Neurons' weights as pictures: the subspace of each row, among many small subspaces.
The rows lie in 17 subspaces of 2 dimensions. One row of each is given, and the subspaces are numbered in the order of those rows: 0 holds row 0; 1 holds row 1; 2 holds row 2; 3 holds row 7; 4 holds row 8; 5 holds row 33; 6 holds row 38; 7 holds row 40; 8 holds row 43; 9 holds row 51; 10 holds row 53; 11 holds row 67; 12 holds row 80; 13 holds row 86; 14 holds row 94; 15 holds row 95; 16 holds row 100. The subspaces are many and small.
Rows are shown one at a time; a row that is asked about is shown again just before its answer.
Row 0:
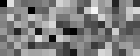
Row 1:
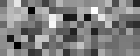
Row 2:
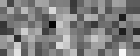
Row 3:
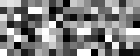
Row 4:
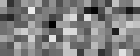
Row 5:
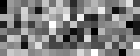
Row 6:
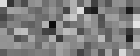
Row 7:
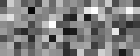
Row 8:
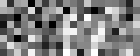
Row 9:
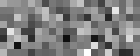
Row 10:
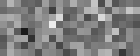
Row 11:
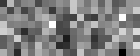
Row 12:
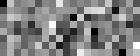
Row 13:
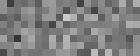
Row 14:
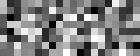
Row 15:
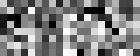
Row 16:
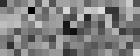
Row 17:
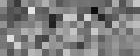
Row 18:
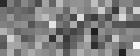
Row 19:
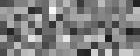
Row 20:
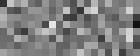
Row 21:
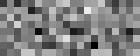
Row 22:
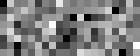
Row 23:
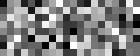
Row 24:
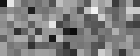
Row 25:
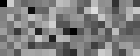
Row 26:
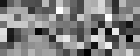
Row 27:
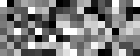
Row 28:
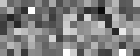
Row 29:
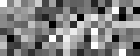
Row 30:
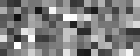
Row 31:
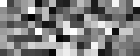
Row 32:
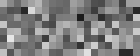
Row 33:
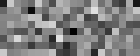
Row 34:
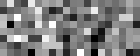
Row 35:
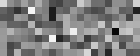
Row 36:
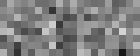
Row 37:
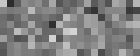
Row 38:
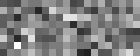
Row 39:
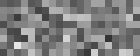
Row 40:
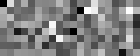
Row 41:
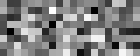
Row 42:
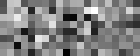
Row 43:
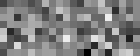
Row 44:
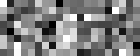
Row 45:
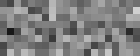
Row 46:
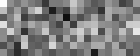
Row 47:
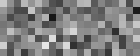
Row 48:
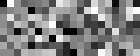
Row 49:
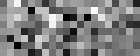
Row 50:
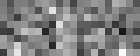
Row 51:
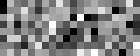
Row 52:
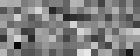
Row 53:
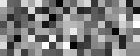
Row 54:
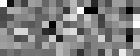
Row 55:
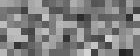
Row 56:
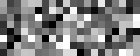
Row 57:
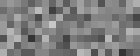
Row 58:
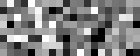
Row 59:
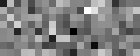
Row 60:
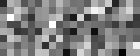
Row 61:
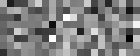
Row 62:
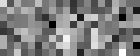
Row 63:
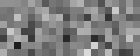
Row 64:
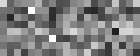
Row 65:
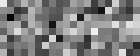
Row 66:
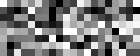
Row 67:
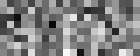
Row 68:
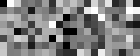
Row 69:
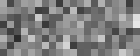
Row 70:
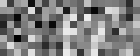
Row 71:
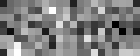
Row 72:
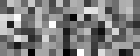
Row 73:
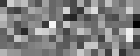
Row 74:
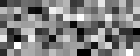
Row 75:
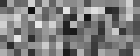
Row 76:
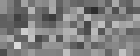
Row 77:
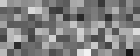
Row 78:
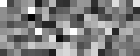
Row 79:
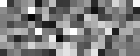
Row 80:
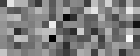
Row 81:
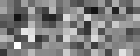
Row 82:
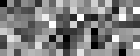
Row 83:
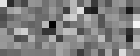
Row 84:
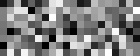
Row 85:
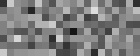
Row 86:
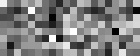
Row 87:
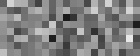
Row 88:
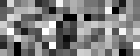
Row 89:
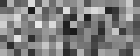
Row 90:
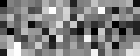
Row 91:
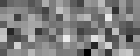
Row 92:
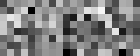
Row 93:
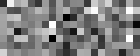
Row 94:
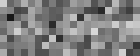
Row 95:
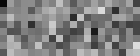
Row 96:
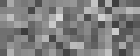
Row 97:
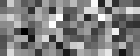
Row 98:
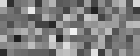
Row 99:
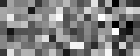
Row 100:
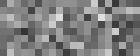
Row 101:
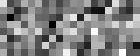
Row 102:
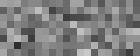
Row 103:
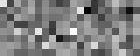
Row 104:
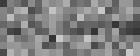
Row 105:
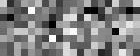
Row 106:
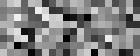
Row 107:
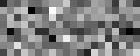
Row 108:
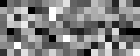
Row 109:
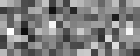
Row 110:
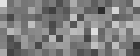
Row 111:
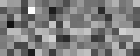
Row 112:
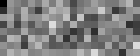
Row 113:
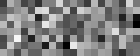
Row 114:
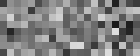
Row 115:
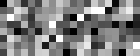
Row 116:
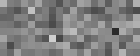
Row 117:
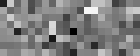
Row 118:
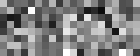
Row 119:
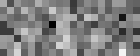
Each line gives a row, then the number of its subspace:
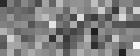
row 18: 2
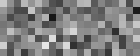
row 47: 10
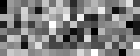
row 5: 9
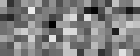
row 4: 3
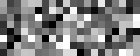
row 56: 13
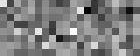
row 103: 7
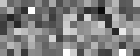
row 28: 11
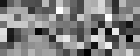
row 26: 8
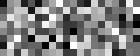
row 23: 10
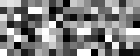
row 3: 3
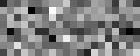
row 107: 3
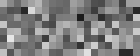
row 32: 1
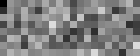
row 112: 9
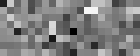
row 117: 12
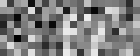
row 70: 4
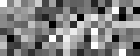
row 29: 2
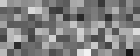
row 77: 6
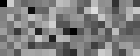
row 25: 0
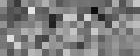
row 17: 1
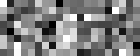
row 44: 9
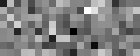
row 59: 12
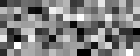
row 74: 6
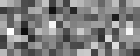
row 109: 16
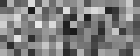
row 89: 4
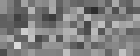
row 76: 8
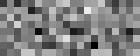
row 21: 12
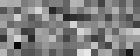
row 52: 6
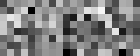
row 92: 11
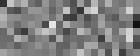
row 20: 7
